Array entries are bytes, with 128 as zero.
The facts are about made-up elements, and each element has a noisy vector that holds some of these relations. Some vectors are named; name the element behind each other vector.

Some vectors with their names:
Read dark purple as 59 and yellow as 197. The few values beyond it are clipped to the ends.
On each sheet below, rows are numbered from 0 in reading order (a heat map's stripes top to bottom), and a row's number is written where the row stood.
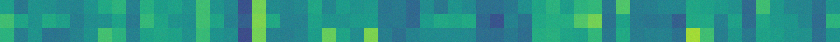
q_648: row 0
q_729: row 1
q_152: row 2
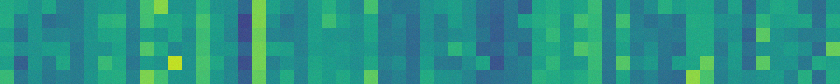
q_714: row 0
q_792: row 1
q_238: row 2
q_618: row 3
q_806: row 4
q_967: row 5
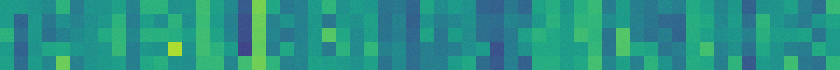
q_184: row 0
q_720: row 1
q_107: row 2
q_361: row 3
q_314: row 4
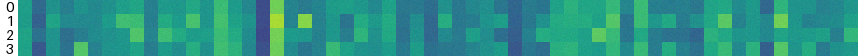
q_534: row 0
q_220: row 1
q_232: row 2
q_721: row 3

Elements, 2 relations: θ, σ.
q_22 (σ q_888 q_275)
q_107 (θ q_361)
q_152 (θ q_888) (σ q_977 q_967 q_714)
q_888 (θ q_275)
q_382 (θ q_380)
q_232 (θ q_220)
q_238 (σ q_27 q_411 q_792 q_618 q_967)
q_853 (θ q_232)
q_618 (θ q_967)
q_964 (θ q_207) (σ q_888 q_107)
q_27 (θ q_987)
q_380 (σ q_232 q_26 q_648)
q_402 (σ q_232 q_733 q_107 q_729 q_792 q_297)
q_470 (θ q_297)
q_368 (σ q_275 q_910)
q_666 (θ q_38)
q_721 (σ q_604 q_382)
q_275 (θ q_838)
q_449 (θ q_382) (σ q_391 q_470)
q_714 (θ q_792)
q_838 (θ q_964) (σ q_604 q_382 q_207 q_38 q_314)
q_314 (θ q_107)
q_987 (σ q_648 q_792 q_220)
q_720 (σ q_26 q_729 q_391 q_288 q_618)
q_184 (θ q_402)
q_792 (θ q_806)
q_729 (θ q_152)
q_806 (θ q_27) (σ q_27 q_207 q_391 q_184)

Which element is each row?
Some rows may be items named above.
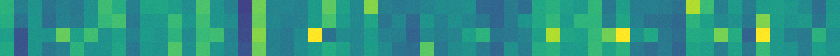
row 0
q_152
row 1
q_402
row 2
q_838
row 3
q_22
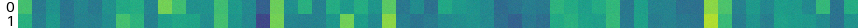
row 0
q_967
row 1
q_152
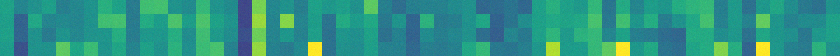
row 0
q_977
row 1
q_220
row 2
q_720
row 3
q_838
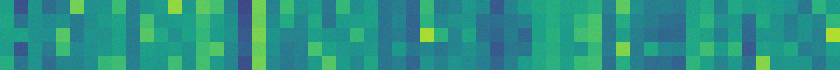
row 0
q_888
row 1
q_288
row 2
q_470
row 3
q_604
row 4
q_402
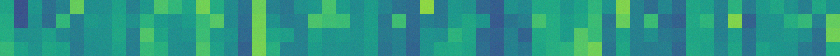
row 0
q_910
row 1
q_382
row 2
q_618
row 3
q_729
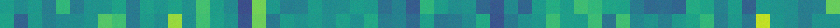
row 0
q_449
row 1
q_380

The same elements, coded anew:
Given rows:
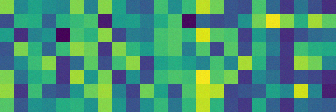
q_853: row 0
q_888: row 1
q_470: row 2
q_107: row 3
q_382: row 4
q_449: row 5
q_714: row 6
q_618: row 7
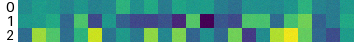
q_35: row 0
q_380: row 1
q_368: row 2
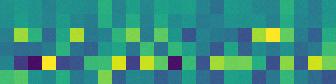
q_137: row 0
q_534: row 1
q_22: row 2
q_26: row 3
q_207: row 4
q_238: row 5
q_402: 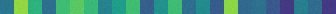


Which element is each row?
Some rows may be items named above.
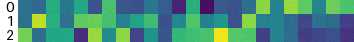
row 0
q_361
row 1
q_402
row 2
q_449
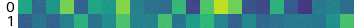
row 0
q_184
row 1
q_288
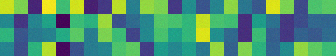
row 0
q_964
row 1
q_470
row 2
q_729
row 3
q_604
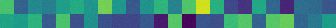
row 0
q_618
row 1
q_380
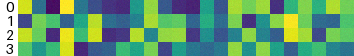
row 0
q_838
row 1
q_910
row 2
q_964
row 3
q_721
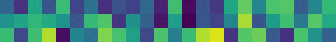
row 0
q_220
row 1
q_806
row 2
q_314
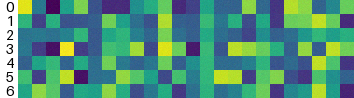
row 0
q_987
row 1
q_977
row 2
q_411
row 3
q_207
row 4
q_967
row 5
q_314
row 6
q_152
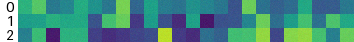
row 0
q_720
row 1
q_806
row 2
q_27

